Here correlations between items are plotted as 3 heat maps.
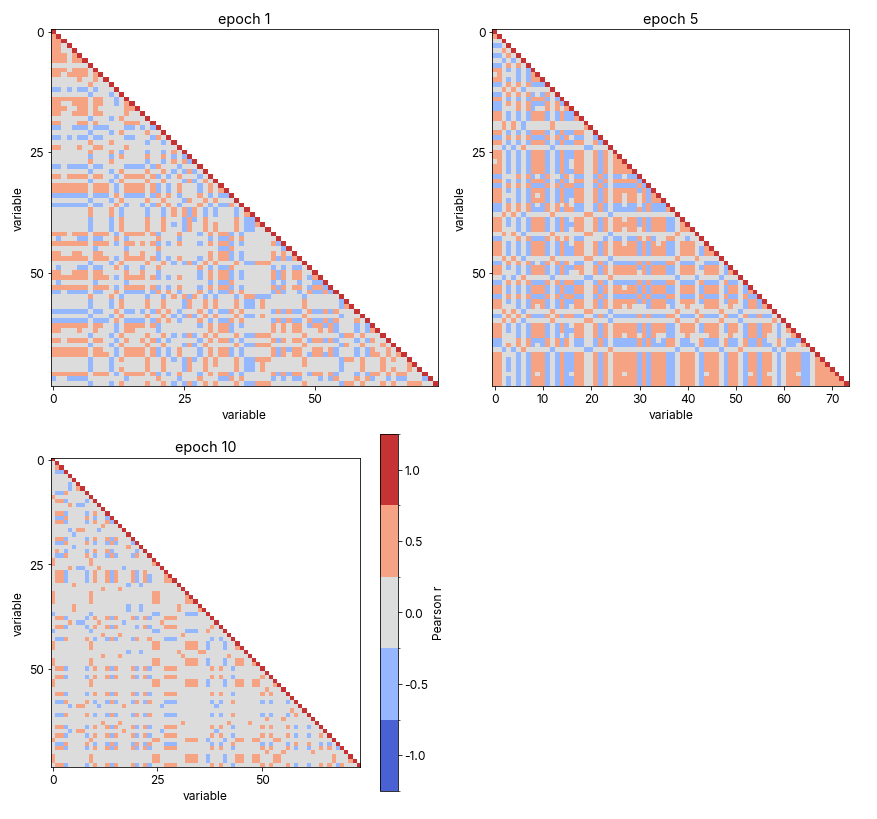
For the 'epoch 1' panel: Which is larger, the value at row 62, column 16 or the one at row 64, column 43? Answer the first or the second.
the first
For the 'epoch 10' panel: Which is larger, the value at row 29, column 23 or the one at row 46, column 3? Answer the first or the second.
the second
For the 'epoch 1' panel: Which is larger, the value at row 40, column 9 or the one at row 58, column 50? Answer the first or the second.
the first
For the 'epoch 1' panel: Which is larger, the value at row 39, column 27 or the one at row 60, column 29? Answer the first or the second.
the second
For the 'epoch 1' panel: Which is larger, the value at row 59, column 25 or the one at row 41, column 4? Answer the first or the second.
the second
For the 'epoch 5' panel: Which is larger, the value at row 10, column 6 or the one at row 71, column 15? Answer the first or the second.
the first
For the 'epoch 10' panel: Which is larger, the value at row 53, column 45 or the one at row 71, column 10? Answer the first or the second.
the first
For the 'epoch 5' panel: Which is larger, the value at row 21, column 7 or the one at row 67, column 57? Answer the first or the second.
the second
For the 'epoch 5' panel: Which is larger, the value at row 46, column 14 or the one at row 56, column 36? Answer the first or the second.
the first
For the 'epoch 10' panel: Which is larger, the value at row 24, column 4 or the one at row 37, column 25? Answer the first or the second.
the first
